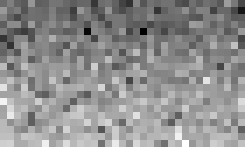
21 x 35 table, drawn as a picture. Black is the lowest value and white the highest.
No row or column stands out. There are no regular stripes. The field climbs toward the bottom. The histogram is bell-shaped.
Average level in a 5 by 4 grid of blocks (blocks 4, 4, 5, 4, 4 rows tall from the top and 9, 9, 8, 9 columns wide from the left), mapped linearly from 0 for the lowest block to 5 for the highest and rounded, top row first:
1 0 0 0
1 1 1 1
3 3 3 3
4 4 4 4
5 5 5 4
